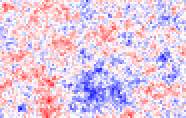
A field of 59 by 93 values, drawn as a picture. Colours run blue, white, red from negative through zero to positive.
Overall the values sit about 50% of the way up the scale. The field is mottled with small blotches. Neither half mirrors the other. No single row or column stands out from its neighbours. The bottom middle is the ninth with the lowest average.
